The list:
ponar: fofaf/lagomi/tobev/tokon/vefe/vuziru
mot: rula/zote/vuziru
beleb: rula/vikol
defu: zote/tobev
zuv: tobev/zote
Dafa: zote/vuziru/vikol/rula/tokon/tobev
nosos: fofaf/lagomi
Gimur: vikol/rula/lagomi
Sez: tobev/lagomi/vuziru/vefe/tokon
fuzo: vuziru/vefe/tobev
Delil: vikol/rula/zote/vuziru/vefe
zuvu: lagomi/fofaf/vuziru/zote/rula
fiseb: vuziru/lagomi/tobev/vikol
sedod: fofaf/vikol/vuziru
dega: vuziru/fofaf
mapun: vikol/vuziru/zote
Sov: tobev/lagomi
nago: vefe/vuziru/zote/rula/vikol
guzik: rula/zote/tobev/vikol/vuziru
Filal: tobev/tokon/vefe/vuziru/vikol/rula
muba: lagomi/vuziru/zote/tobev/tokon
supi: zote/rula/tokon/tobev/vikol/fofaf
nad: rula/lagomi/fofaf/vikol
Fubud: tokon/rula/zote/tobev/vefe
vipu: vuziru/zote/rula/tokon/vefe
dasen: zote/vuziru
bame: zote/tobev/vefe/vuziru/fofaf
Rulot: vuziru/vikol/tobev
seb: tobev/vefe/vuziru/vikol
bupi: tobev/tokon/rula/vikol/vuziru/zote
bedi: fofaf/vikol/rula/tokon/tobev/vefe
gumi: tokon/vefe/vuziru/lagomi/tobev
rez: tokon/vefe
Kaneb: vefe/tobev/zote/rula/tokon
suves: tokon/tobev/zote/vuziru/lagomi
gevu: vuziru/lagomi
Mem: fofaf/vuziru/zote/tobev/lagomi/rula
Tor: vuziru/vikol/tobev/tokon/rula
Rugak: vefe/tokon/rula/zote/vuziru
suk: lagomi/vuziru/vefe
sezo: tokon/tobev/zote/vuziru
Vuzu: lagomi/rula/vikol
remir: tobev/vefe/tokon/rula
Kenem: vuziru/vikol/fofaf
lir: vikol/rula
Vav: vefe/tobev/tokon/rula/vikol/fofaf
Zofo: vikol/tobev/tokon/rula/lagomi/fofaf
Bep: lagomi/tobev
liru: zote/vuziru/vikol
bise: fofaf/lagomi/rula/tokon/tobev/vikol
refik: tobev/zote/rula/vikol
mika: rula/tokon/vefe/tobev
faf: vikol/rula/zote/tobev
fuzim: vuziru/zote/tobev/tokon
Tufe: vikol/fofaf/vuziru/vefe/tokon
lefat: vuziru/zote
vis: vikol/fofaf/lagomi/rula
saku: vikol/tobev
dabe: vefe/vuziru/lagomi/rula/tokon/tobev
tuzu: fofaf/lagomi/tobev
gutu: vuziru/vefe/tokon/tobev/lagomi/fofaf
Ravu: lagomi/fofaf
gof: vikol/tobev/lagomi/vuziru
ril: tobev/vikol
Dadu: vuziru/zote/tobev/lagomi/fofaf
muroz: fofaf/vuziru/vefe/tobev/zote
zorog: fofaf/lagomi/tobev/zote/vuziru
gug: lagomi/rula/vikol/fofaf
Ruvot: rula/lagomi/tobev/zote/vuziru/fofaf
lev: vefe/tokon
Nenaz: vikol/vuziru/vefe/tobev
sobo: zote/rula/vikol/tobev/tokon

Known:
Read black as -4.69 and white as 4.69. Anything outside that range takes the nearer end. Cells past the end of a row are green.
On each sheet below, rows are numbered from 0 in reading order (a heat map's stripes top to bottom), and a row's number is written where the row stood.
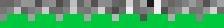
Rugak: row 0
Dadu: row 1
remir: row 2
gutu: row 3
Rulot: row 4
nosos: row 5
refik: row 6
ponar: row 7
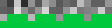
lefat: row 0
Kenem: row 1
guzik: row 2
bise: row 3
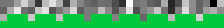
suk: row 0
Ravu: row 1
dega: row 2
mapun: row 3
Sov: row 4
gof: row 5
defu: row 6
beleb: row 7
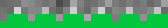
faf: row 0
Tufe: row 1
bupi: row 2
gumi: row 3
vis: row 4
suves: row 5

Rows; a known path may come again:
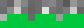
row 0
zuvu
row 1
saku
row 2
dabe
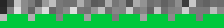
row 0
defu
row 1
gug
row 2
bedi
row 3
Ruvot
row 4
Delil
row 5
fuzim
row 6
Fubud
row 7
mapun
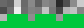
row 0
Rulot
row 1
Mem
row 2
dasen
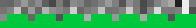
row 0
Rugak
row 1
lir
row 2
Gimur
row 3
refik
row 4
muroz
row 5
mika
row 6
nosos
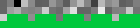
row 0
beleb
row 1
bise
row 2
sedod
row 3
tuzu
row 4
fiseb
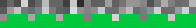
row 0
mot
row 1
remir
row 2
lefat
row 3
Zofo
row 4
ril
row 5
zorog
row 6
Vuzu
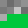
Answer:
muba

